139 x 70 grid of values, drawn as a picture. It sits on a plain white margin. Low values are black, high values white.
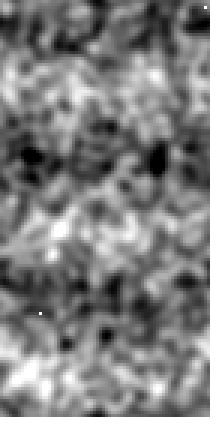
Average level on the scale: 50%. Lone odd cells: 2, each higher than its neighbours. Stripes: horizontal, repeating 3 times. Ninth with the highest average: bottom left. Histogram: bell-shaped. Seam: none.
